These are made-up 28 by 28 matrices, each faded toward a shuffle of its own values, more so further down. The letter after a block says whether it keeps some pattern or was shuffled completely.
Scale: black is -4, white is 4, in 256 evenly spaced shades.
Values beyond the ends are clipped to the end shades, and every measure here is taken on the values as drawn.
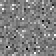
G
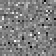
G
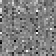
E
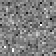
G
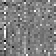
E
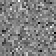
G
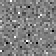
G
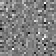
E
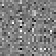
E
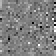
E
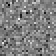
G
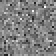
G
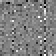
E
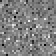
G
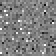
G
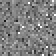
G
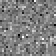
G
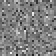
E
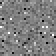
G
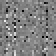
E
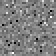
G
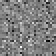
E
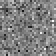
G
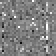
E
